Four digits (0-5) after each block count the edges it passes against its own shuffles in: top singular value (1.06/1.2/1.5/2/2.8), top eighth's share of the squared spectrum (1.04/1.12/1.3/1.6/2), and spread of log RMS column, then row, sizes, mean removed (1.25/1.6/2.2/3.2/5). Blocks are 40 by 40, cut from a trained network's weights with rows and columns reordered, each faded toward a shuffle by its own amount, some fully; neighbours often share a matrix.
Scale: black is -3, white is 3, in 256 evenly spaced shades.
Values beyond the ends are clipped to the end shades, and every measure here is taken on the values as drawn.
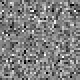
3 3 1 1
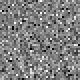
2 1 0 0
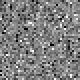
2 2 0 1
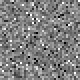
0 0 0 0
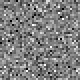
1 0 0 0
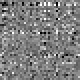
3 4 2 2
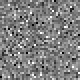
1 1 0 0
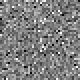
2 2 0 0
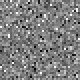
0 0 0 0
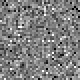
0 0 0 0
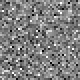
0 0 0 0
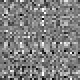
3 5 2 2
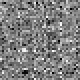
3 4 2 2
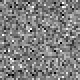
0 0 0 0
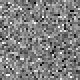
0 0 0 0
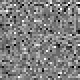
3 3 1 2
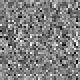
3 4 2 2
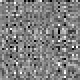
4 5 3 2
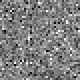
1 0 0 0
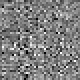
3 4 2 2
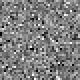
1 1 0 0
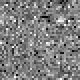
2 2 1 1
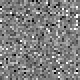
2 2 1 0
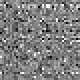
3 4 1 2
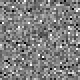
1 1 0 0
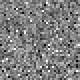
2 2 0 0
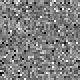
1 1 0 1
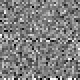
3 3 0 2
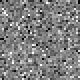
0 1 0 0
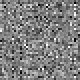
3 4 2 2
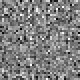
3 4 2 2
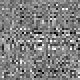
3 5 2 3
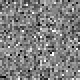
2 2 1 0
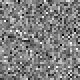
1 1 0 0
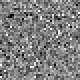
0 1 0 0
